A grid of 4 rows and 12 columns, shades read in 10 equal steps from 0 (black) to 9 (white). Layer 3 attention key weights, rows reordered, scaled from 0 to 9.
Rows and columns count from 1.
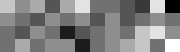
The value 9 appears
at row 4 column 12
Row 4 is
4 6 4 5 5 1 4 5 6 7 4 9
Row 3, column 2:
3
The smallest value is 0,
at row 1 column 12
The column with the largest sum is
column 11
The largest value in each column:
7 6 6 5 6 8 4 5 6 7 8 9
